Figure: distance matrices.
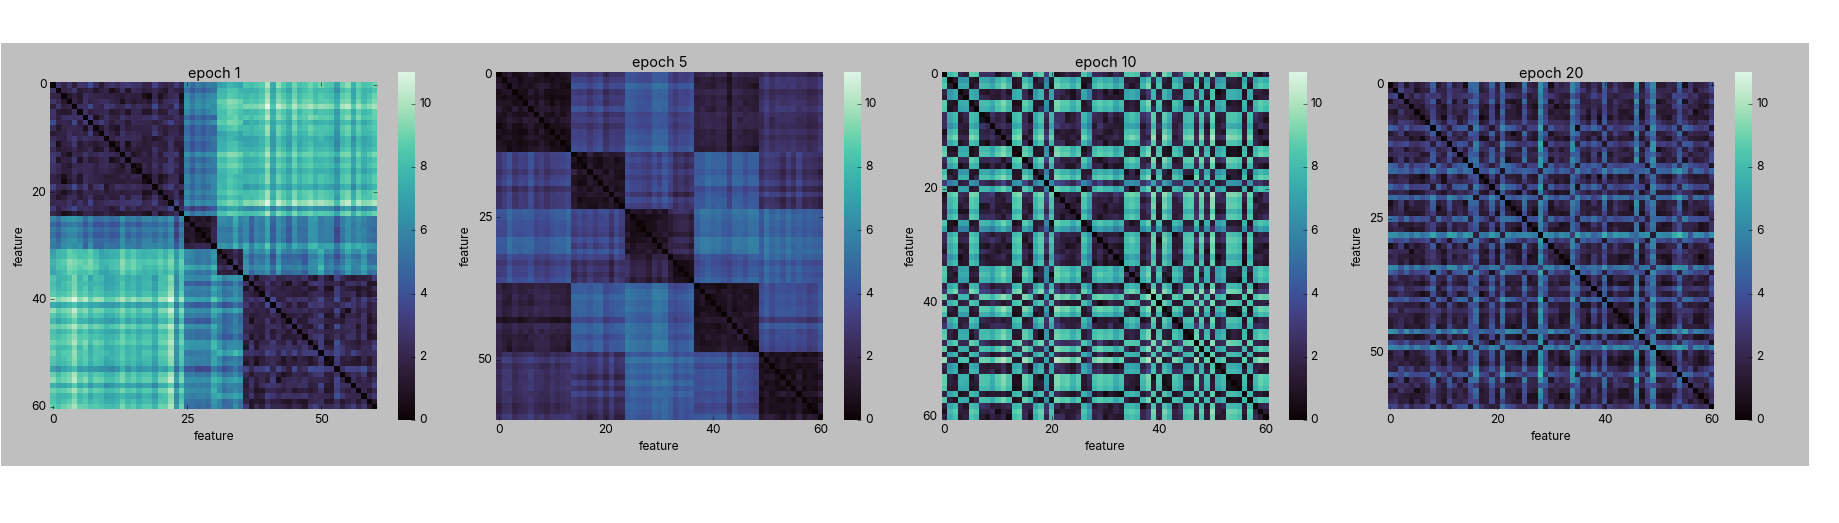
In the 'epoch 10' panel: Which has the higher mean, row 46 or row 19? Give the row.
46
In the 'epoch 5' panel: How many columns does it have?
61
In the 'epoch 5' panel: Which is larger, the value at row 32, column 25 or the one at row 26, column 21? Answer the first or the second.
the second
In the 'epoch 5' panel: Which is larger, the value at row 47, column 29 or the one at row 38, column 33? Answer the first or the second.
the first
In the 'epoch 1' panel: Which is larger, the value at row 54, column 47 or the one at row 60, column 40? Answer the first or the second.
the second
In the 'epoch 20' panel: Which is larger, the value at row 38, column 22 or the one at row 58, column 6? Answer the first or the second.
the first
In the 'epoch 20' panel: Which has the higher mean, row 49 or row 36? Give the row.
49
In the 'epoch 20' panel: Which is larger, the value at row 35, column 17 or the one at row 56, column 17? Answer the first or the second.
the first
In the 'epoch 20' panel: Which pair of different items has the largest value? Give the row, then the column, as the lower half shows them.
54, 28
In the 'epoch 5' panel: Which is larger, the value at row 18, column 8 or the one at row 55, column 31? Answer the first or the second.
the second
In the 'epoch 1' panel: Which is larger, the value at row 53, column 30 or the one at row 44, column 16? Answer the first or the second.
the second
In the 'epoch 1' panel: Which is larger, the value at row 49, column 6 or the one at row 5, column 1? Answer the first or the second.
the first
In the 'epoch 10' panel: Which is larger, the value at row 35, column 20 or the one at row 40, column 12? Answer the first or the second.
the second
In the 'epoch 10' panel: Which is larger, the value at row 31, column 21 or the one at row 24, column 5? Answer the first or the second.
the second
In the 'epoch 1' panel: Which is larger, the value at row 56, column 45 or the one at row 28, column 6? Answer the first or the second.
the second
